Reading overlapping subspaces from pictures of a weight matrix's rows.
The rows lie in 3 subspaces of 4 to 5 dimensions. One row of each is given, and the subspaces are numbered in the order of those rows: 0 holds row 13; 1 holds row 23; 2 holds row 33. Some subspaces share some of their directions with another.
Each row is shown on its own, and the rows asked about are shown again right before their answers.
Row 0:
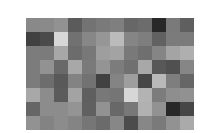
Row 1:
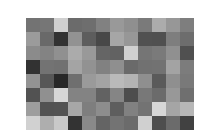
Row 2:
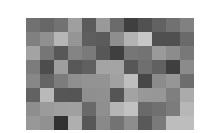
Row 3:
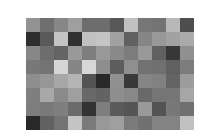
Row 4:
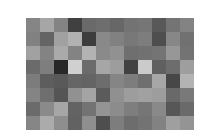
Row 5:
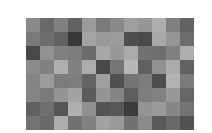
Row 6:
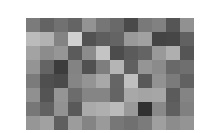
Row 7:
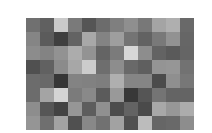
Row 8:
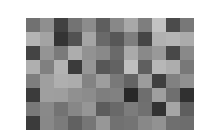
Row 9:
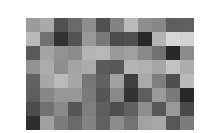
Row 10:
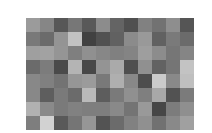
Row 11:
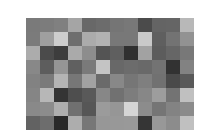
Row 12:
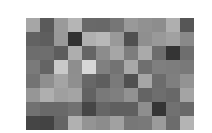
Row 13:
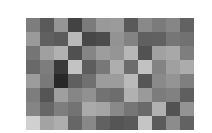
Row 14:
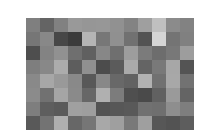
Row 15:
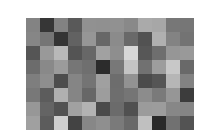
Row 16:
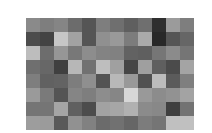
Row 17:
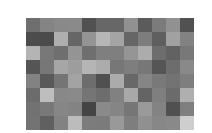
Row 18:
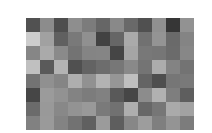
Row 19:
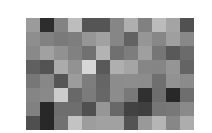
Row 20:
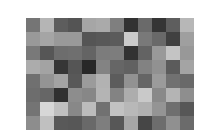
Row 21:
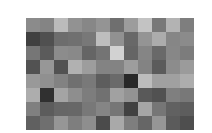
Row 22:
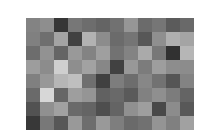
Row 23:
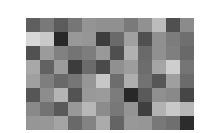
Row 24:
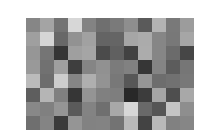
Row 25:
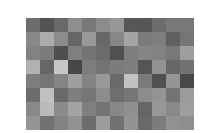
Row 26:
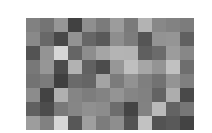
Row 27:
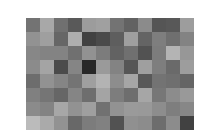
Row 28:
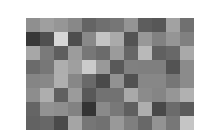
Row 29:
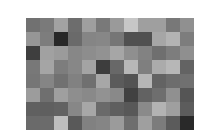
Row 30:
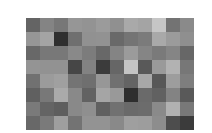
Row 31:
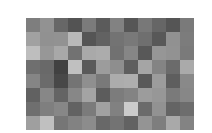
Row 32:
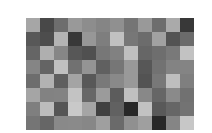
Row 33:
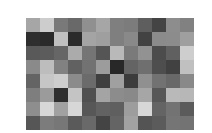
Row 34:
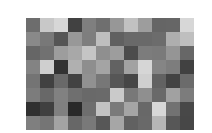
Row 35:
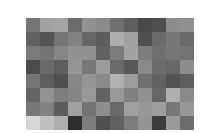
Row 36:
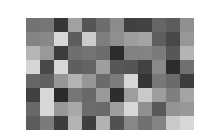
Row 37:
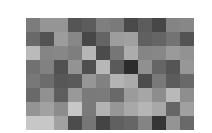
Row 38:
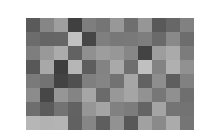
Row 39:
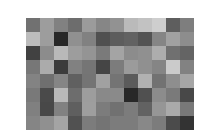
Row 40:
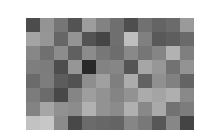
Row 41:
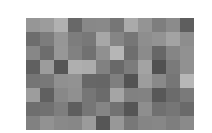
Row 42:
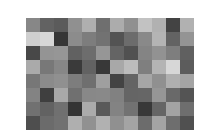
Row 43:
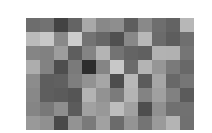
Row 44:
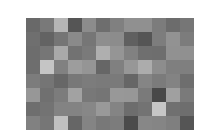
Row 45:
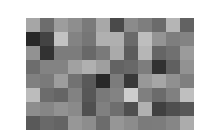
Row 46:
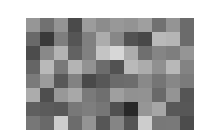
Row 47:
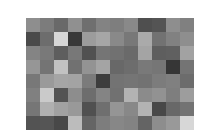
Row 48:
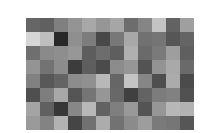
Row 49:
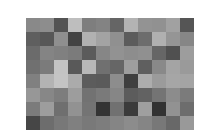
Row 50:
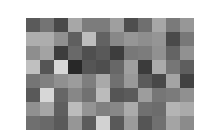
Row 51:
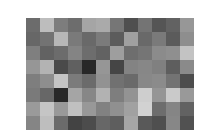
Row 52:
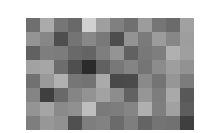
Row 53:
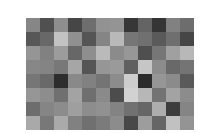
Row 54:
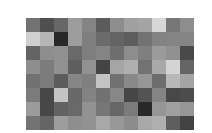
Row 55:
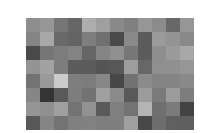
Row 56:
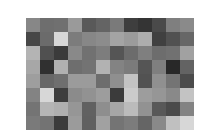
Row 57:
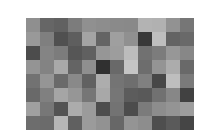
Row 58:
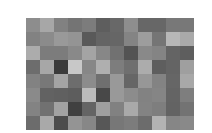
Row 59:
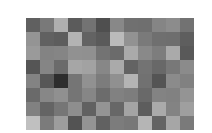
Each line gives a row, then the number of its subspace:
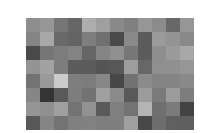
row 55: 2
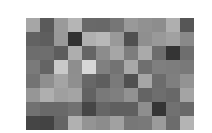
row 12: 2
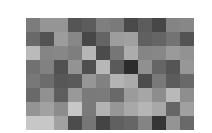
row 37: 2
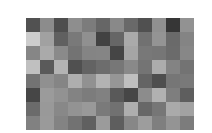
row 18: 1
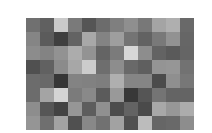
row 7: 2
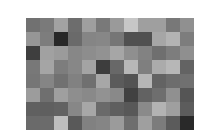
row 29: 0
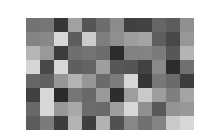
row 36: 1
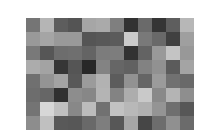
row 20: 2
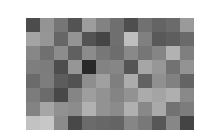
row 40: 2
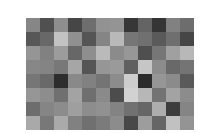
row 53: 0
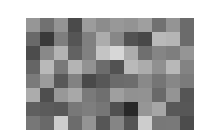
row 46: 0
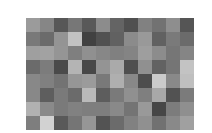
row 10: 0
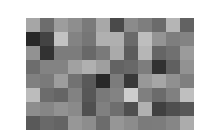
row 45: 1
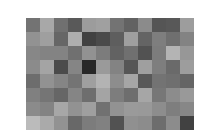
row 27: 2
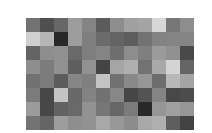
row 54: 2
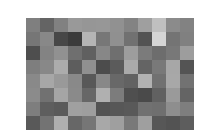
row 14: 0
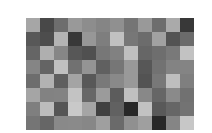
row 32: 0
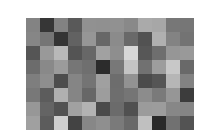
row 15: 0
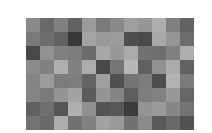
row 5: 0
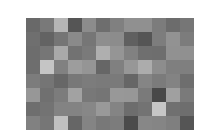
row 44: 0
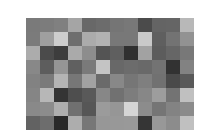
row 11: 0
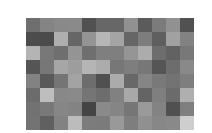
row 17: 2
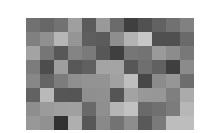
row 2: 0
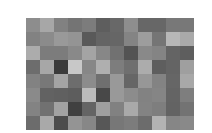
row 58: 0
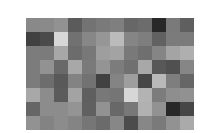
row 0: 0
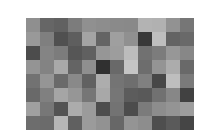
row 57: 0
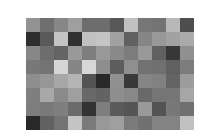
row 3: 2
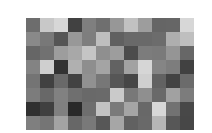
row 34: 0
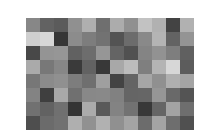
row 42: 2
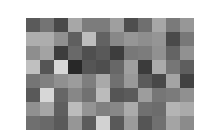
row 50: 1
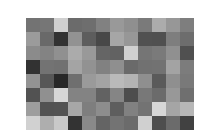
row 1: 2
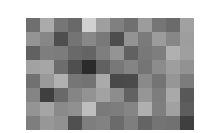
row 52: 2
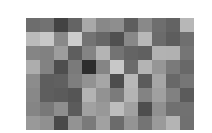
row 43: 2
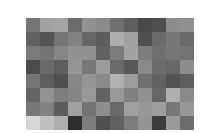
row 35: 2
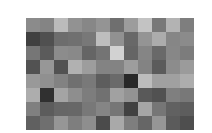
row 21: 1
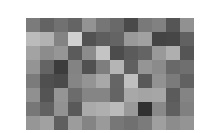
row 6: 2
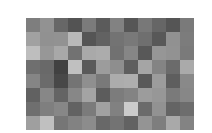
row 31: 1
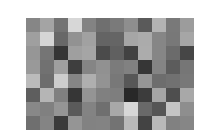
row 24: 0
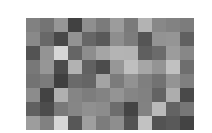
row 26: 0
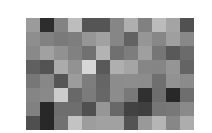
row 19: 2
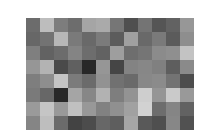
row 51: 2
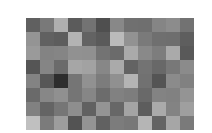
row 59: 2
